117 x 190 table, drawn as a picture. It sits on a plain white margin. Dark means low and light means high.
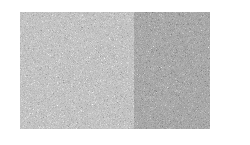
Seam: vertical, 60% of the way across, the left part higher. Average level on the scale: 70%. Stripes: none.
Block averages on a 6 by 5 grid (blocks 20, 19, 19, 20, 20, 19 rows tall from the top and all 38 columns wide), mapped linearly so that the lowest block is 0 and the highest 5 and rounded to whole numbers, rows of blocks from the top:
5 5 5 0 0 / 5 5 5 0 0 / 5 5 5 0 0 / 5 5 5 0 0 / 5 5 5 0 0 / 5 5 5 0 0
